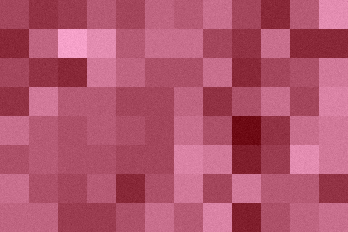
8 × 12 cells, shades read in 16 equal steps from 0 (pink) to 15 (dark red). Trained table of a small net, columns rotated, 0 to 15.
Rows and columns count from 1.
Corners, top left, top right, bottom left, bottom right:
9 2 6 5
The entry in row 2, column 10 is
5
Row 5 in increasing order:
4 5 5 5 7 7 8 8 8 9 11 15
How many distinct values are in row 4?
8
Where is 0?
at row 2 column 3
